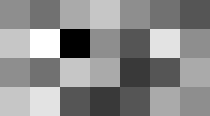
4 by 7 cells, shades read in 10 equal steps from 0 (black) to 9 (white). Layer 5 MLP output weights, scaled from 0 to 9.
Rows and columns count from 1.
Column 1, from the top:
5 7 5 7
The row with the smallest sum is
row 3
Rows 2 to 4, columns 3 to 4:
0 5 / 7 6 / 3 2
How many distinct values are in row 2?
6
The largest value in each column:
7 9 7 7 5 8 6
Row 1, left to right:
5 4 6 7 5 4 3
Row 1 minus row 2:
-2 -5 6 2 2 -4 -2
